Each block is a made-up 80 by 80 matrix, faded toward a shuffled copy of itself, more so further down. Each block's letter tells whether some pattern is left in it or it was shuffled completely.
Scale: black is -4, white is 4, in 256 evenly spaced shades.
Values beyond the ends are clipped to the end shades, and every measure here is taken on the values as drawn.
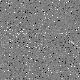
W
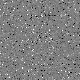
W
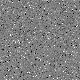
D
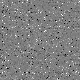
W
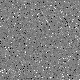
D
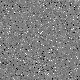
D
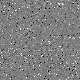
W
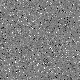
D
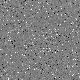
D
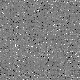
W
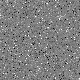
D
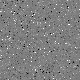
D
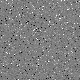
D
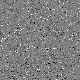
W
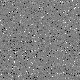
W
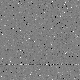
W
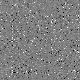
W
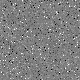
D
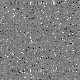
W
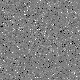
D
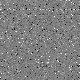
W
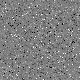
D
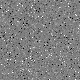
D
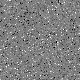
D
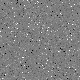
D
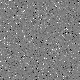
D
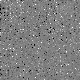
W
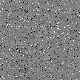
W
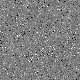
D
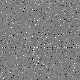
W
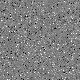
D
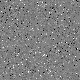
D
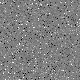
D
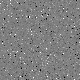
D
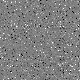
W
